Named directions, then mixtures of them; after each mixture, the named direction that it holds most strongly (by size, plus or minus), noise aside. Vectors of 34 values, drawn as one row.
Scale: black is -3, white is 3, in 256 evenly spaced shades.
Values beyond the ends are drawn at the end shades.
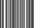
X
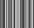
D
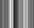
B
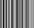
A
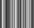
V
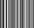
X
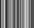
X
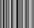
A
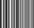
A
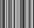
D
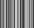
D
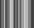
B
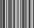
D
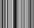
B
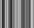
D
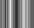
B
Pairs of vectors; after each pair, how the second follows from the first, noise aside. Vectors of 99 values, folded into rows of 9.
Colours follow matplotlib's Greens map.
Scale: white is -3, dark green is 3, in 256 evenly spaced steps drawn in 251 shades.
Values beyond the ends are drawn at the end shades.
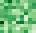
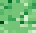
partly zeroed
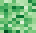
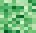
copied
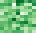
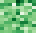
copied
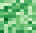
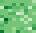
partly zeroed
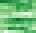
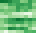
copied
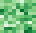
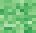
shrunk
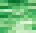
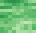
shrunk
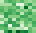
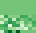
partly zeroed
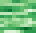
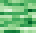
negated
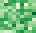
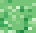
partly zeroed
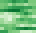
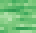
shrunk
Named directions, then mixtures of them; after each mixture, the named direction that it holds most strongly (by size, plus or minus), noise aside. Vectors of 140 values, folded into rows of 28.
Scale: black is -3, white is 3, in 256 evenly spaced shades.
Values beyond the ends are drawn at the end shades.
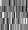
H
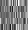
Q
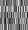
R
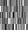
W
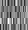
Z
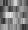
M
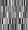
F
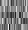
F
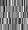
F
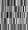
Z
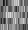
M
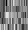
M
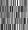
Q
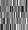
Q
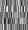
R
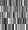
W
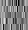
Q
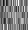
R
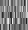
H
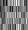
Q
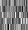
H
